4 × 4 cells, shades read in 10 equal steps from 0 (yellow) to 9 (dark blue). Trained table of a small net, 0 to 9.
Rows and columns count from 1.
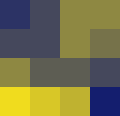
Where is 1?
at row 4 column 2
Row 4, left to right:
0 1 2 9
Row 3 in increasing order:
4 6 6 7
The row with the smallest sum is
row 4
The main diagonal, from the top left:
8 7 6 9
